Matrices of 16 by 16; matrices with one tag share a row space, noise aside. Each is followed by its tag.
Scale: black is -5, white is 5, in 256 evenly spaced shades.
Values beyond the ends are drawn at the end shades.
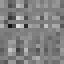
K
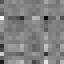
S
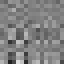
K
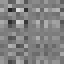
K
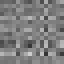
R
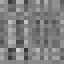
K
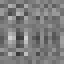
K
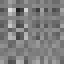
K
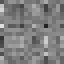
S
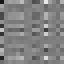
S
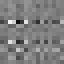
K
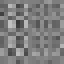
K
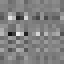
K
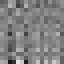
K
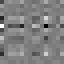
S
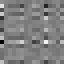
S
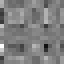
S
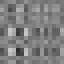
K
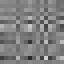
R
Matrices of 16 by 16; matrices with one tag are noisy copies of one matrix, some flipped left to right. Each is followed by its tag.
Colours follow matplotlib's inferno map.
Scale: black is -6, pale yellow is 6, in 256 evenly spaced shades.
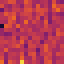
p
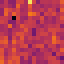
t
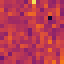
t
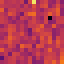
t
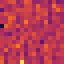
p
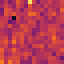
t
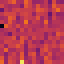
p
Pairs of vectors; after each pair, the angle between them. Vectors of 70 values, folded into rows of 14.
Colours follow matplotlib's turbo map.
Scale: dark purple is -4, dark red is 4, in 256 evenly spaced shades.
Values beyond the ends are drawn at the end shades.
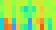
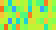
orthogonal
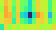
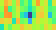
nearly parallel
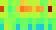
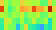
nearly parallel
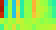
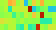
orthogonal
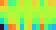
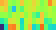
nearly parallel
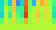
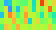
partly aligned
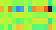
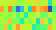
nearly parallel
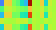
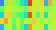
nearly parallel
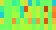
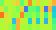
nearly opposite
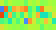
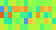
nearly parallel
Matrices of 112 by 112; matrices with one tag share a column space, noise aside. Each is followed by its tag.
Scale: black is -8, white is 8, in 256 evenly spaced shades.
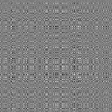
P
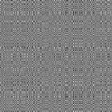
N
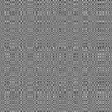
N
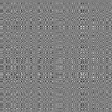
P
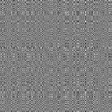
N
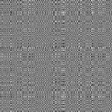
N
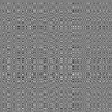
P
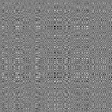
P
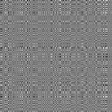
N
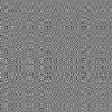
P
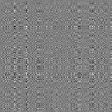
P
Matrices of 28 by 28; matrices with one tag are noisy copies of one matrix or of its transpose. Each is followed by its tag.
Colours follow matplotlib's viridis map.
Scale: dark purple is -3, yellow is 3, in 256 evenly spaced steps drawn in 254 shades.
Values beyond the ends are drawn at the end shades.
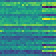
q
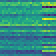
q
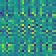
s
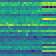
q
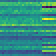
q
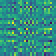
s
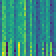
q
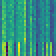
q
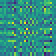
s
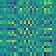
s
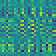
s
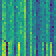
q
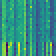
q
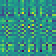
s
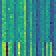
q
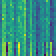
q
